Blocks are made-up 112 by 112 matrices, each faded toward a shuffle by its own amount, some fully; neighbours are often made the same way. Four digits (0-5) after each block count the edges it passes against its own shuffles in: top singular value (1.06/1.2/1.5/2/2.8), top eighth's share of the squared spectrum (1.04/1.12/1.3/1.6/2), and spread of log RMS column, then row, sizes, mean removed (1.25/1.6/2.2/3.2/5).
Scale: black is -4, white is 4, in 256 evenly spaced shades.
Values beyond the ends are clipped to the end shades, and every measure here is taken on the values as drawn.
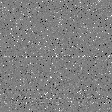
3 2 0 1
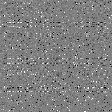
4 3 1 2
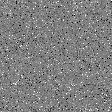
2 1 0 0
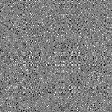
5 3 2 2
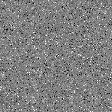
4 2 1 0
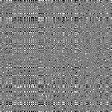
5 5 4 4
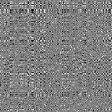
5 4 3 3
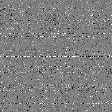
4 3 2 3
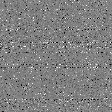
3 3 1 3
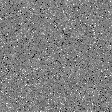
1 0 0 0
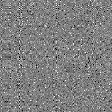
4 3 2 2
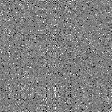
4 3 2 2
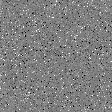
2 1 0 1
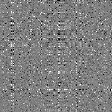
4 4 3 2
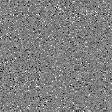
3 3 2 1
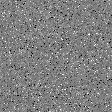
1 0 0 0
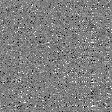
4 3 2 2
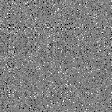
4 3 2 2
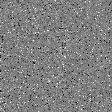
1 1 1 0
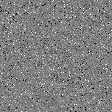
0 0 0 0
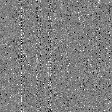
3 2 3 0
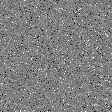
0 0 0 0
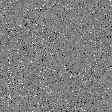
1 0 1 0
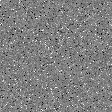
0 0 0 0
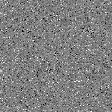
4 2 1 1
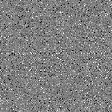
4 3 1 2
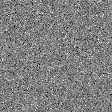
0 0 0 0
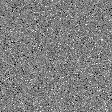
0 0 0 0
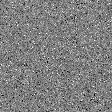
0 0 0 0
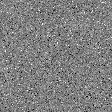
0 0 0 0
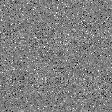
3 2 1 1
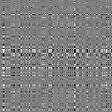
5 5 4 4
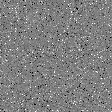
2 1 0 1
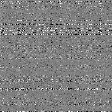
2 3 2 4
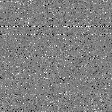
3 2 1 3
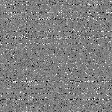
2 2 1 3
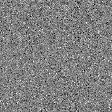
2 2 1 0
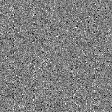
3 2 2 1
